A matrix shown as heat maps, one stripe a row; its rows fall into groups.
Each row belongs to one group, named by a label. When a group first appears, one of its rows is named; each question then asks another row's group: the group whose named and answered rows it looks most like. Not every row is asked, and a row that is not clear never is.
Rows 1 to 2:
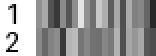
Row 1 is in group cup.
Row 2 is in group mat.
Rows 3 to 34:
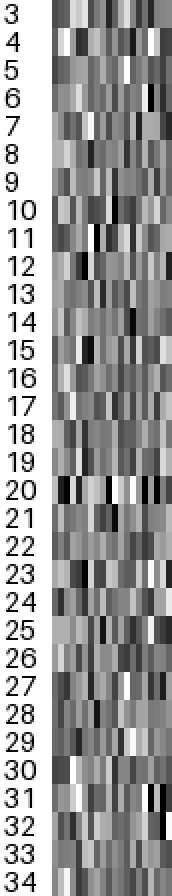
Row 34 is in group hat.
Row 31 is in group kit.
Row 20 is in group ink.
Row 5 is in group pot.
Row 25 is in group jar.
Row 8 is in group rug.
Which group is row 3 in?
pot
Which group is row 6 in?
kit
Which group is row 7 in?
mat
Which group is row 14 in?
jar
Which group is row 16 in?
hat
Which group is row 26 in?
rug
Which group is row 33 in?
mat
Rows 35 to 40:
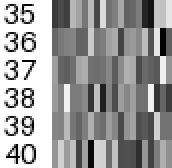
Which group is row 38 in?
jar
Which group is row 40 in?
rug
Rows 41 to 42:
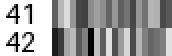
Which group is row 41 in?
hat
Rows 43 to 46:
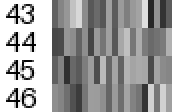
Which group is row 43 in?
kit
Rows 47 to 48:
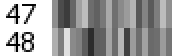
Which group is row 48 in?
rug
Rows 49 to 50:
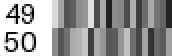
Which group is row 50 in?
pot
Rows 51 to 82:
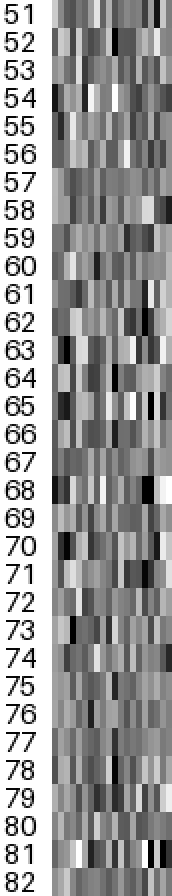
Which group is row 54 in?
cup
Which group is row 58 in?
jar
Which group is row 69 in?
rug
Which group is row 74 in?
cup
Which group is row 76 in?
rug
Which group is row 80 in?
rug
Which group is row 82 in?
hat
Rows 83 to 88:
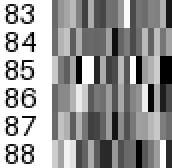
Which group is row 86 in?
kit
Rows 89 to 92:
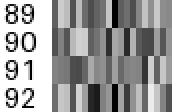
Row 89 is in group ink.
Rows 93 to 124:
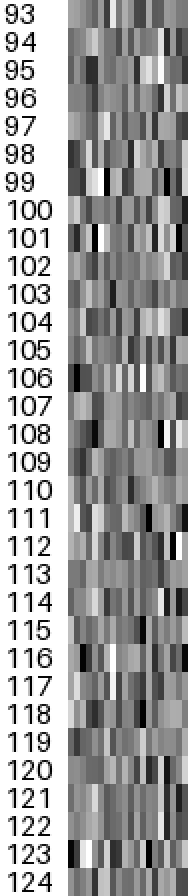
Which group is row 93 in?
rug
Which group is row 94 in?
kit
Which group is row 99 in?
pot
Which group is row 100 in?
jar
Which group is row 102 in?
jar
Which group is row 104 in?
jar
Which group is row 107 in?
hat
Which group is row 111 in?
jar
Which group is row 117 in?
rug
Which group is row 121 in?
kit
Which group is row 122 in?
kit
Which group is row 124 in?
mat
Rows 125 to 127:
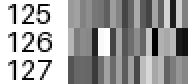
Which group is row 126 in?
mat
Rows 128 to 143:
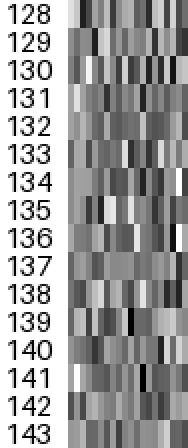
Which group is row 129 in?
mat
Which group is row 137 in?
hat
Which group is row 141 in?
rug
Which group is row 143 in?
jar
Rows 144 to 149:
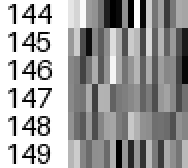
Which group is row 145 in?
cup
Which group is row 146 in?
cup
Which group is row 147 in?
mat
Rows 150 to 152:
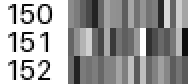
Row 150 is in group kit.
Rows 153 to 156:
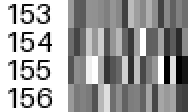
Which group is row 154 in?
pot
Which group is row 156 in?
mat
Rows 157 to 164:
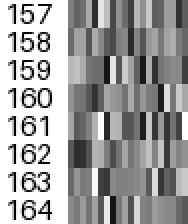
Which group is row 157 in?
mat
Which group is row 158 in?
ink
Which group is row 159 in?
rug
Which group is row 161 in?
pot
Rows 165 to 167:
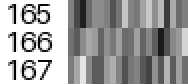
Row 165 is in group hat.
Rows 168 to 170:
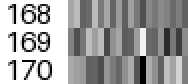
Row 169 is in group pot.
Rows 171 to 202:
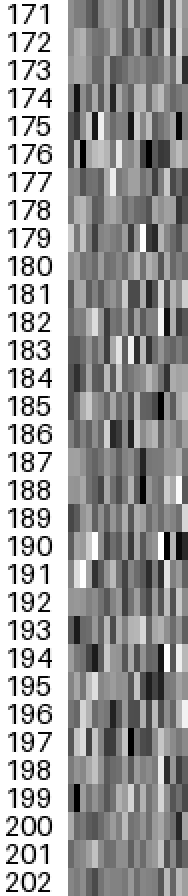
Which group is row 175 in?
mat
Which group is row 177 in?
cup
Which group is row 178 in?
hat
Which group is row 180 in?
ink
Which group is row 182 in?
kit
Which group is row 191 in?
hat
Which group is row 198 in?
kit
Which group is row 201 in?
kit
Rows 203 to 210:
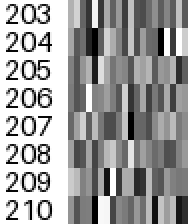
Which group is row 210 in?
mat
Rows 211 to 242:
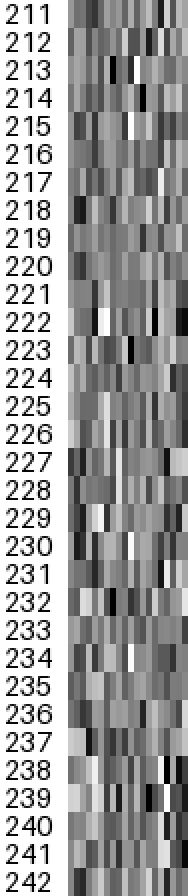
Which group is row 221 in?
mat
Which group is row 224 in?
jar
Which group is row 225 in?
mat
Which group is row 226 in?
mat
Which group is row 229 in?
pot
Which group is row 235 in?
pot
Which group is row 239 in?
jar
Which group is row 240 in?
kit
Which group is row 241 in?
jar
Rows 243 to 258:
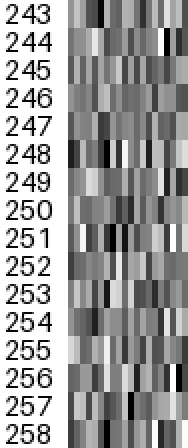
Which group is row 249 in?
kit
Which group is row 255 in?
mat
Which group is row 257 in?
ink
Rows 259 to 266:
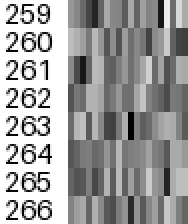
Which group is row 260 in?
jar
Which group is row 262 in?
pot
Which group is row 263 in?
ink
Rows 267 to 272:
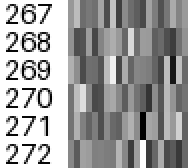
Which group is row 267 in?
rug
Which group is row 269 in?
cup
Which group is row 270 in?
hat
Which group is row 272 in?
pot
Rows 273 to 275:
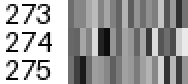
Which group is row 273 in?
kit
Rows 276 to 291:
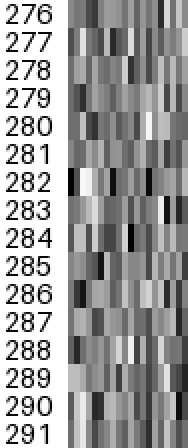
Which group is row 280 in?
jar
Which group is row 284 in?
ink
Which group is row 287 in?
hat
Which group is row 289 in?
jar
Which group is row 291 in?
hat
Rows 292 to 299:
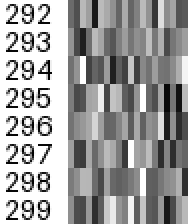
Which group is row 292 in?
mat
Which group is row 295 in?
pot
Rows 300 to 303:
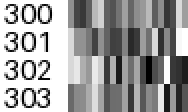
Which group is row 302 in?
jar
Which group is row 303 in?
kit
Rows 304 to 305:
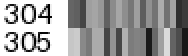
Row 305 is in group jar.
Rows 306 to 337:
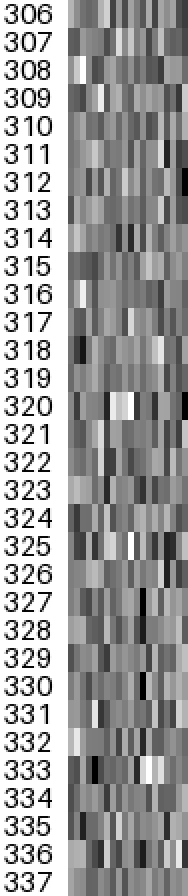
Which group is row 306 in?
mat
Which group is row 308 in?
hat
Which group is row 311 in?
kit
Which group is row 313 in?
kit
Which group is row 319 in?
kit
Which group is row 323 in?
rug
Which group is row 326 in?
kit
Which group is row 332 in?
rug
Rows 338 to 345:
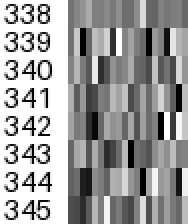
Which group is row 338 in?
pot
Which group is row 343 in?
ink
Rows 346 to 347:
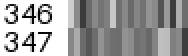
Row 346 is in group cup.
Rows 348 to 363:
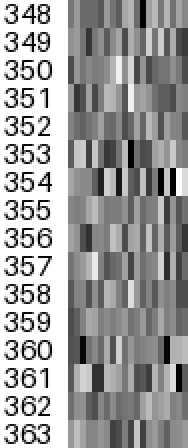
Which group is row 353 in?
ink
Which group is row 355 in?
kit
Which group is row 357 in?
kit
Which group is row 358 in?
cup
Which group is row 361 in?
hat
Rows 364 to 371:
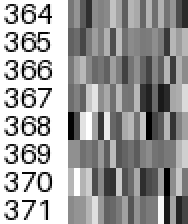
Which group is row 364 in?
cup
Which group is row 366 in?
hat
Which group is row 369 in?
rug
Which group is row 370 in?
rug
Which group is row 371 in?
kit
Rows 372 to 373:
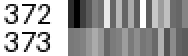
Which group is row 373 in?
kit
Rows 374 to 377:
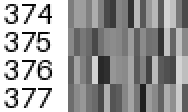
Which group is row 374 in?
ink
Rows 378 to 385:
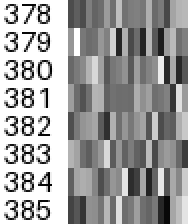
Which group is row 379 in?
rug
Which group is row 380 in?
kit
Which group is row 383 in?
mat
